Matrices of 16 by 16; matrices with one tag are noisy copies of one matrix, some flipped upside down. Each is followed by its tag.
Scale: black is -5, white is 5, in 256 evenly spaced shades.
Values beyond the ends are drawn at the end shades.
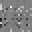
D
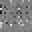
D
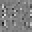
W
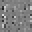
W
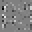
W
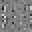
W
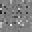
D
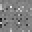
D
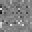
D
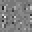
W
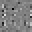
W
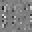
W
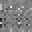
D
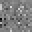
D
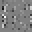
W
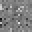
D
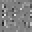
W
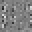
W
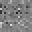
D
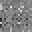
D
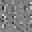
W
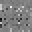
D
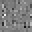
W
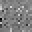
D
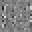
W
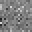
D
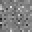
D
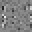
W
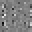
W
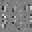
W
